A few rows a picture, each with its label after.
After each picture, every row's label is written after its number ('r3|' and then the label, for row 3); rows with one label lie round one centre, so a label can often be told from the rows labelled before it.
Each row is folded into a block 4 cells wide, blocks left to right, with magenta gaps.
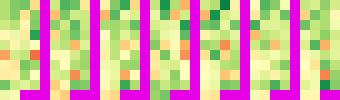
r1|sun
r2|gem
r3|gem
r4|sun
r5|gem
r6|gem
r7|gem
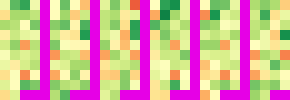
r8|gem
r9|sun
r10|sun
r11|gem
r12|gem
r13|sun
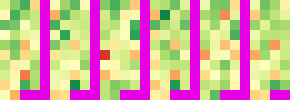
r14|gem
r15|gem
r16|sun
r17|gem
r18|sun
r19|gem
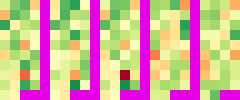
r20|gem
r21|gem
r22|gem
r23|sun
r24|sun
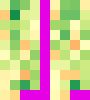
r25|gem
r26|gem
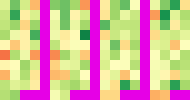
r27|sun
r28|sun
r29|gem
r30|gem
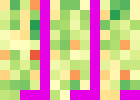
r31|sun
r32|gem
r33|gem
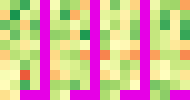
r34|gem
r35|sun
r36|sun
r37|sun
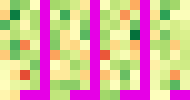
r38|gem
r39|sun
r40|sun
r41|gem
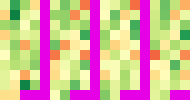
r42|gem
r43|sun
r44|sun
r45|sun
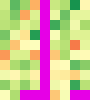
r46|sun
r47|gem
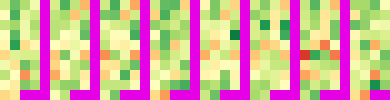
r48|gem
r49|sun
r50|sun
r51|gem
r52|sun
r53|sun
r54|sun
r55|gem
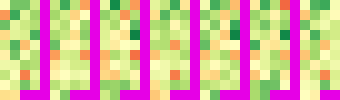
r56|gem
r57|sun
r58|sun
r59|gem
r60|sun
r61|sun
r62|gem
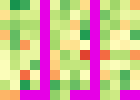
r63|gem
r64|sun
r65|sun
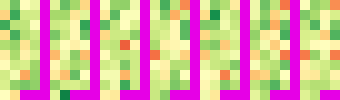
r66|gem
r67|sun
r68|gem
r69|sun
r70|gem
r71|sun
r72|sun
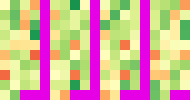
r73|sun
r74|gem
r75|gem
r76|sun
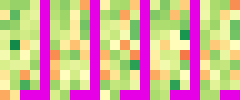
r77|gem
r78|sun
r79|sun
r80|sun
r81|sun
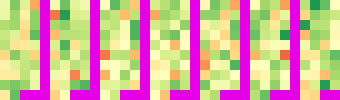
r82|sun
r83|gem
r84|sun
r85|gem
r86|sun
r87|sun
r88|gem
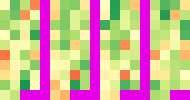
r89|sun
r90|gem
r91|gem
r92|sun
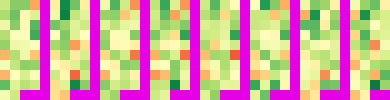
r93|sun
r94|gem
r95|sun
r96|sun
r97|sun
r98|sun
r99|gem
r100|gem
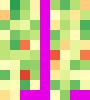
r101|gem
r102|sun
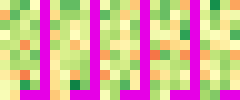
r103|gem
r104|gem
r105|sun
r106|sun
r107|sun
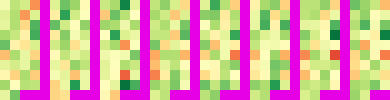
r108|sun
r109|gem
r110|gem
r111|sun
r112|sun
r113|sun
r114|sun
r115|sun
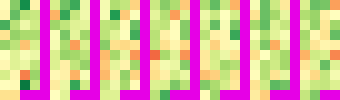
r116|gem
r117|gem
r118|sun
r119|sun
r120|sun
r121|gem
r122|sun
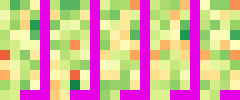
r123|sun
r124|gem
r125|sun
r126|sun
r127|sun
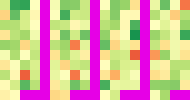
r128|gem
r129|gem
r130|sun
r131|sun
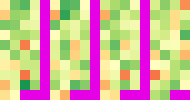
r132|gem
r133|gem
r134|gem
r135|sun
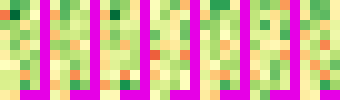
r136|gem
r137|gem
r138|gem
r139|sun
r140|gem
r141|sun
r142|gem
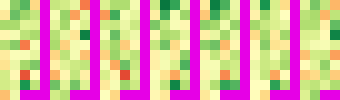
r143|gem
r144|sun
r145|gem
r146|gem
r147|gem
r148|gem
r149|sun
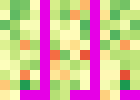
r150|gem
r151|sun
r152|gem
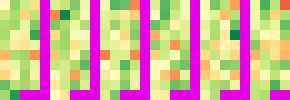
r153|sun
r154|gem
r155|sun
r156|gem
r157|sun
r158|sun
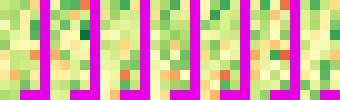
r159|sun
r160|sun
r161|gem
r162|gem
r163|gem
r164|sun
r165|sun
